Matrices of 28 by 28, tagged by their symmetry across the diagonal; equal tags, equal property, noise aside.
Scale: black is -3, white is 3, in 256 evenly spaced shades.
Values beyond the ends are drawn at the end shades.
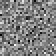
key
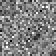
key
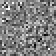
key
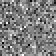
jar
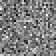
jar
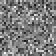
jar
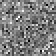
key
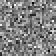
jar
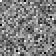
key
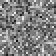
key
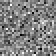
jar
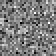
jar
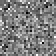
key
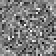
key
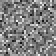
key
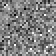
key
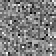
jar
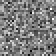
jar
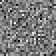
key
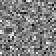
jar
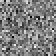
jar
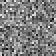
jar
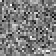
jar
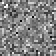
key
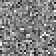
jar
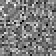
key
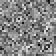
key
